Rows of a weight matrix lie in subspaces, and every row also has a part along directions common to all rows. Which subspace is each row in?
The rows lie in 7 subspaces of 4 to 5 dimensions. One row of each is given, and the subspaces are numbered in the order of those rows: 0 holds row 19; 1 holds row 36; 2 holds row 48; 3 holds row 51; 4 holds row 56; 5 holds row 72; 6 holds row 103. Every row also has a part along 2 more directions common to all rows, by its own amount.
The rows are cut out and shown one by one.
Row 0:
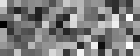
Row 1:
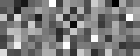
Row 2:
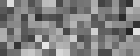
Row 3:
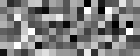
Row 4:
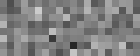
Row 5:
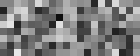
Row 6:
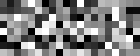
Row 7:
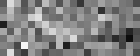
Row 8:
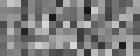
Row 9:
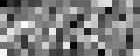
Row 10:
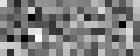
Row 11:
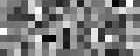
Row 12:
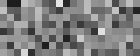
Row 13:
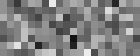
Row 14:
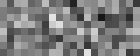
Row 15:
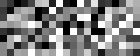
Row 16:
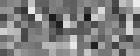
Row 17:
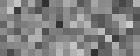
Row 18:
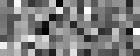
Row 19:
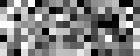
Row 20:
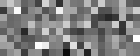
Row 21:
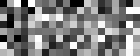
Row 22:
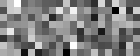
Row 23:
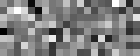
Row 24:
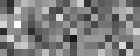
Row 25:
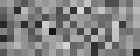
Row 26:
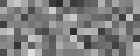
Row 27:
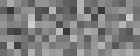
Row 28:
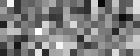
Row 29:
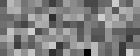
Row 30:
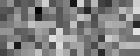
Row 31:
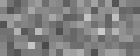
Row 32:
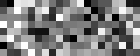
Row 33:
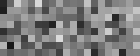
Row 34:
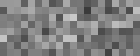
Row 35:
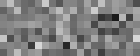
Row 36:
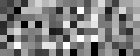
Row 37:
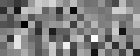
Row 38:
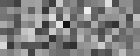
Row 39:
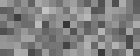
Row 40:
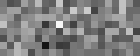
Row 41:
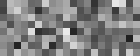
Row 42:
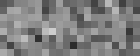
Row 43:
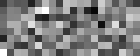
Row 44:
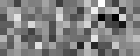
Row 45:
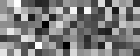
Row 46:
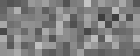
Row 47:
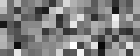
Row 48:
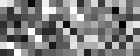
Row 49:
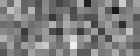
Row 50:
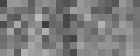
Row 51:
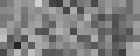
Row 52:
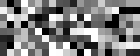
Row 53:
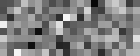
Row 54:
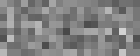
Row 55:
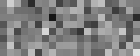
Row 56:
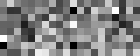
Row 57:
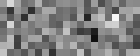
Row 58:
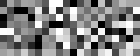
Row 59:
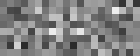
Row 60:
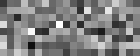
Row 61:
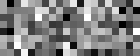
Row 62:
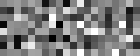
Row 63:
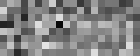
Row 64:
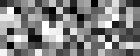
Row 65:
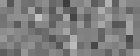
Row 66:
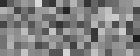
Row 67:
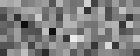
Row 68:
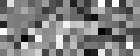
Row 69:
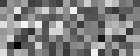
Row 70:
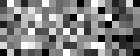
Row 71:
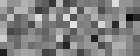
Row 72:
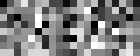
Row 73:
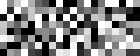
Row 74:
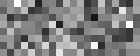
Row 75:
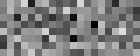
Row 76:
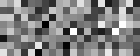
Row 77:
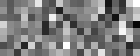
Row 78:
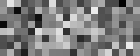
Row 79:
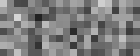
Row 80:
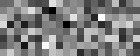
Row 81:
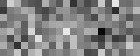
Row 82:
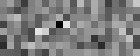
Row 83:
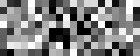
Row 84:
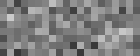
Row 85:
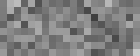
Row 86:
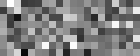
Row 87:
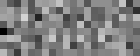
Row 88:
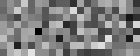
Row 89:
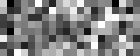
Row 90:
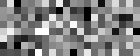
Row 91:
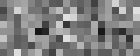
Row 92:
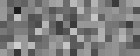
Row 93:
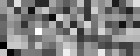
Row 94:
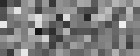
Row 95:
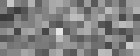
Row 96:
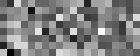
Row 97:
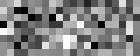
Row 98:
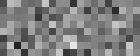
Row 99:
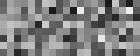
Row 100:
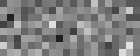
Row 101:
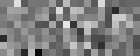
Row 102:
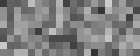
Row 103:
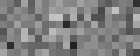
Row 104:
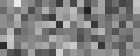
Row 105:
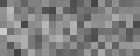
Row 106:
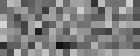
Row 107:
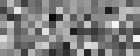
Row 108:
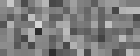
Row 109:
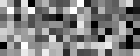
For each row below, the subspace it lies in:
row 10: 2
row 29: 3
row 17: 0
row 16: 6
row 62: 2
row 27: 4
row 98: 4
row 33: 5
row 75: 5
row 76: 4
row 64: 2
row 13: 1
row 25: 1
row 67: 1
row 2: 4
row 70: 2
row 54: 1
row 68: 2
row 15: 4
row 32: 0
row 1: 1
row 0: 0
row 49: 6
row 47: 0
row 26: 3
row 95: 6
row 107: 3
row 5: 5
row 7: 2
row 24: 0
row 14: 3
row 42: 2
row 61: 4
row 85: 0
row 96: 0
